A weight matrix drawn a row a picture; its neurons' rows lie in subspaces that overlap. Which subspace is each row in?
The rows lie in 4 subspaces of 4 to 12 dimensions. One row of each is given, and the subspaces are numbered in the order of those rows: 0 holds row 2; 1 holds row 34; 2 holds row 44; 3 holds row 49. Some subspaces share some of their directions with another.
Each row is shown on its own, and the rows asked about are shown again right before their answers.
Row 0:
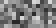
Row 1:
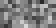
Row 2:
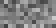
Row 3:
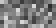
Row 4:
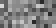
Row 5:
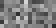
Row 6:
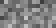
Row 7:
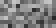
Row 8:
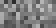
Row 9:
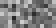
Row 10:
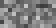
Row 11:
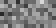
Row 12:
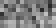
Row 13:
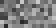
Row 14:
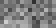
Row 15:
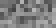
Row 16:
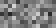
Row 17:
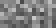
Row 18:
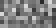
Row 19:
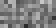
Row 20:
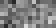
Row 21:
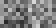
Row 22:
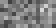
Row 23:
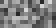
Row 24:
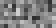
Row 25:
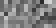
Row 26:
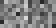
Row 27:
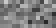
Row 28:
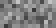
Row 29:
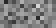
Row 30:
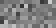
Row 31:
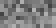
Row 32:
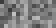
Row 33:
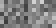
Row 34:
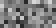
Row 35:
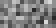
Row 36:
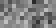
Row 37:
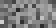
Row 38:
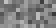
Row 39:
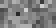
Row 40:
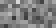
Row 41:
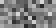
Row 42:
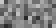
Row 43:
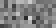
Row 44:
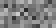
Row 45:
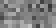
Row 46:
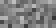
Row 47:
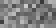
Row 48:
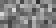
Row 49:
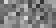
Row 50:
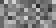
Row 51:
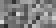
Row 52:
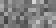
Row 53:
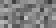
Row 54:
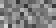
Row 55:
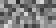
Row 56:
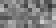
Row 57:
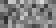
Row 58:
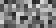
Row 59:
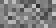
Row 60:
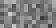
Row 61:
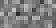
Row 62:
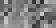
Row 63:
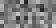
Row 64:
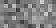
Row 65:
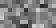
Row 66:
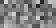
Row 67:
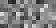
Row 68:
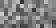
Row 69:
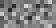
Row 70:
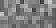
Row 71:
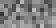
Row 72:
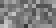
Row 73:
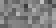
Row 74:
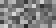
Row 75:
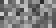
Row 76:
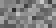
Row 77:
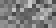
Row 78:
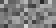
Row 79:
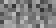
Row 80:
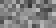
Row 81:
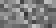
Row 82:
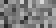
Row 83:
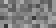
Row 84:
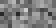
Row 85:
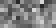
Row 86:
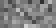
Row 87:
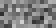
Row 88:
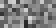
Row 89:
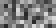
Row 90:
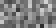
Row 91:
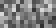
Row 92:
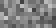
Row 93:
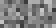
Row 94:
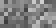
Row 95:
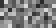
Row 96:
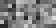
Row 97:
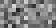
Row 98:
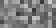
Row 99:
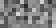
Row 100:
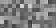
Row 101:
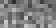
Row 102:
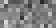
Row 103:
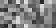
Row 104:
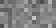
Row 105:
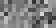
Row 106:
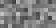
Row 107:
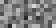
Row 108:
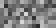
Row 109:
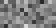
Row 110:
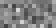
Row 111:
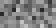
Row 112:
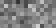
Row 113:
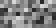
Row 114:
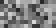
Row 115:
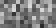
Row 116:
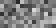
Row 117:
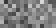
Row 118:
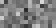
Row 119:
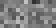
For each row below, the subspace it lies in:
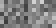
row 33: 1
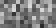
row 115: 3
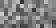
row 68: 3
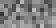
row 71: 3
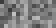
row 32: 2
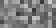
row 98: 1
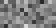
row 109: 0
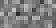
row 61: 3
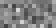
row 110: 0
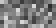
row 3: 2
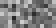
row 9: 2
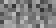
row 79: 1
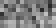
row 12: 3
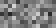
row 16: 2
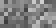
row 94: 1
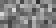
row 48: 2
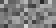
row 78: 0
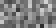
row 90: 1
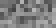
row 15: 2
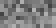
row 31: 3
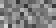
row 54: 2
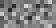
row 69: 2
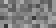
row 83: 2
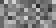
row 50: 3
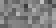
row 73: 3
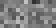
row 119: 1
